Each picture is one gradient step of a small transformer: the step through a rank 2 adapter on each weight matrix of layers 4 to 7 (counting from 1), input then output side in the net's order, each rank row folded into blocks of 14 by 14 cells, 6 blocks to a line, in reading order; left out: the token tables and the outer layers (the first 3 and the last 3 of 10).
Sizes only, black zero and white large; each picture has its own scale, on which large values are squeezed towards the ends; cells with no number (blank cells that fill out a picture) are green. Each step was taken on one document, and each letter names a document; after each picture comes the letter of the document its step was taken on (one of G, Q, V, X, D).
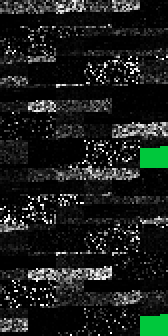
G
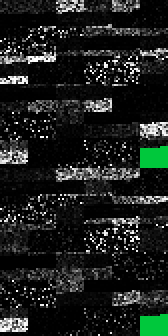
G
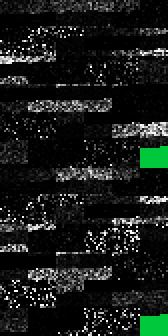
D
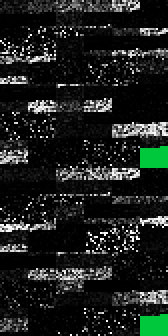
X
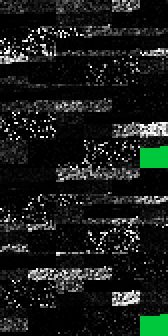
D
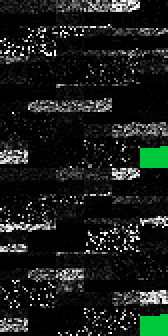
X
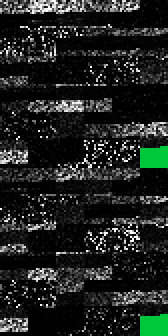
G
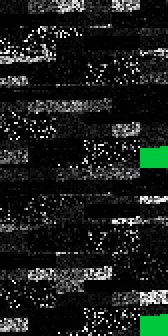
D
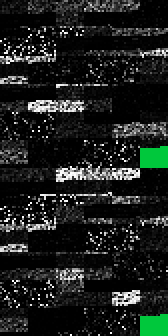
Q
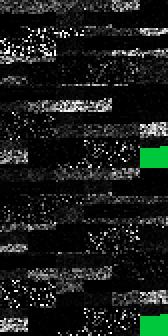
X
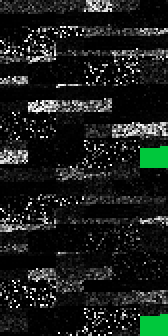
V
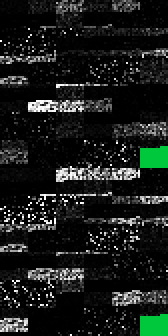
Q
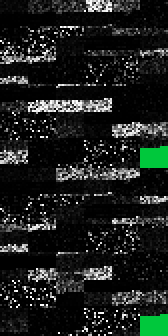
V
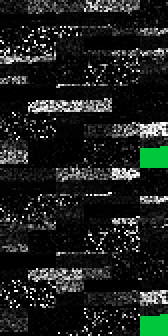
D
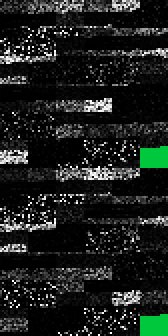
X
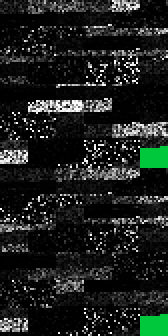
D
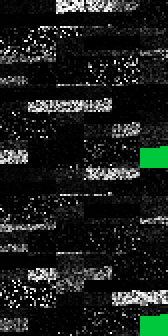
V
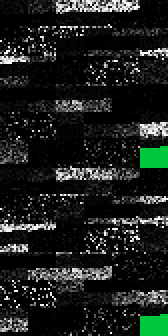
G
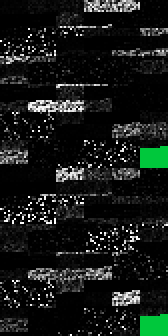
Q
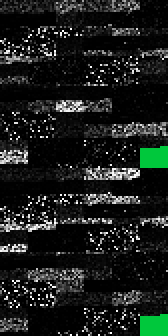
X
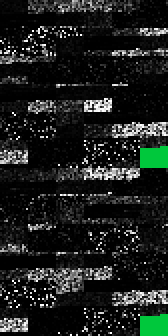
D
